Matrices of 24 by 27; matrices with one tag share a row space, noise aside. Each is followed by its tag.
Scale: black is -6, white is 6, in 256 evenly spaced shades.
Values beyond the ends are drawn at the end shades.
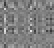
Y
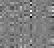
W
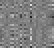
W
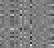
W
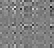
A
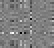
W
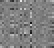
W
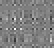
A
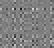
A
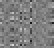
W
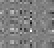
W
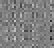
A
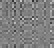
A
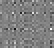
A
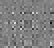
A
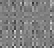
A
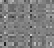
Y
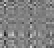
Y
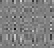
A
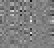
W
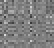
Y
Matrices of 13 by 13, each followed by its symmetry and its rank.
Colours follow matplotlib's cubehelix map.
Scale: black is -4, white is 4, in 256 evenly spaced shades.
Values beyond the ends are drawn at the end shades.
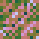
symmetric, full rank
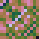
symmetric, full rank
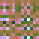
neither, rank two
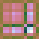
symmetric, rank one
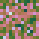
neither, full rank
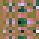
neither, rank two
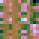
neither, rank two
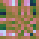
antisymmetric, rank two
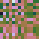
antisymmetric, rank two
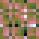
antisymmetric, rank two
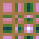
symmetric, rank one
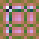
symmetric, rank one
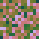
symmetric, full rank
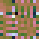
antisymmetric, rank two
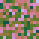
neither, full rank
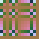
symmetric, rank one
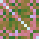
symmetric, full rank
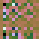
neither, rank two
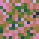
neither, full rank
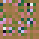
antisymmetric, rank two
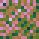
symmetric, full rank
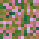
neither, full rank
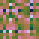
antisymmetric, rank two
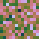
neither, full rank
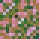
symmetric, full rank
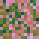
neither, full rank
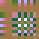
symmetric, rank one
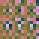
neither, rank two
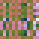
neither, rank two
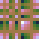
symmetric, rank one
